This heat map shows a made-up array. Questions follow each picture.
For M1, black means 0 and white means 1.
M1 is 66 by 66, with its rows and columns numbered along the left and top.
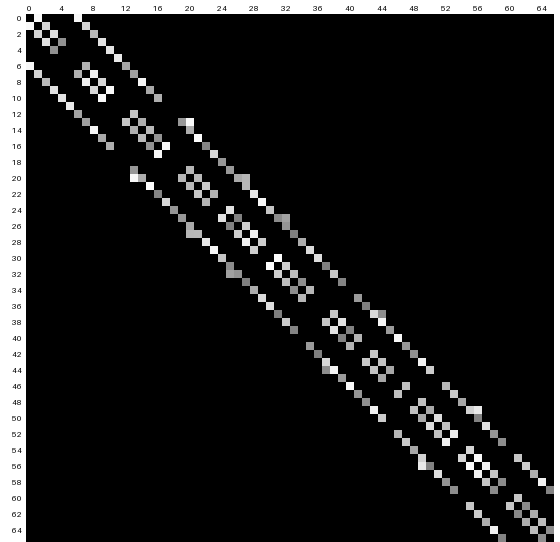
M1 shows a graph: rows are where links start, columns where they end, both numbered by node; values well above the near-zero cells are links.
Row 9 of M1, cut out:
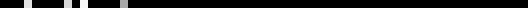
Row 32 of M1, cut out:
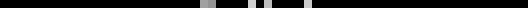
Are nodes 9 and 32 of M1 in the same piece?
yes
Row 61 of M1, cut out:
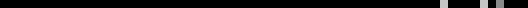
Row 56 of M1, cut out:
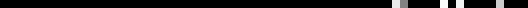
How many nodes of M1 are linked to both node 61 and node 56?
2
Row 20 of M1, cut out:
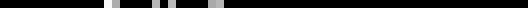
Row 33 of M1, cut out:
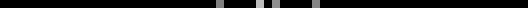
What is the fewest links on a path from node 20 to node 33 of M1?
2
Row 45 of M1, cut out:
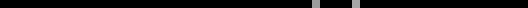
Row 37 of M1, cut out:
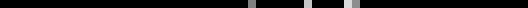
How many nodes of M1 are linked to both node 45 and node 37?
1
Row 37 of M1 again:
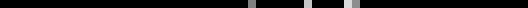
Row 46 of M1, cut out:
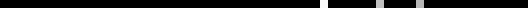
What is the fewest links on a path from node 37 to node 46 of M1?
4
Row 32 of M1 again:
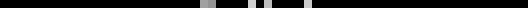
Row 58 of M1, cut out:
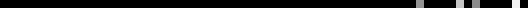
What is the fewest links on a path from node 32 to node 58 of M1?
6
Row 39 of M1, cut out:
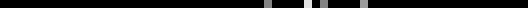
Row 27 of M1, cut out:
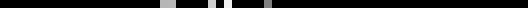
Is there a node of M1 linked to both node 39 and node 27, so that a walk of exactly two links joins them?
yes
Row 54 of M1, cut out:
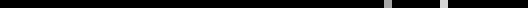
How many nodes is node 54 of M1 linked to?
2
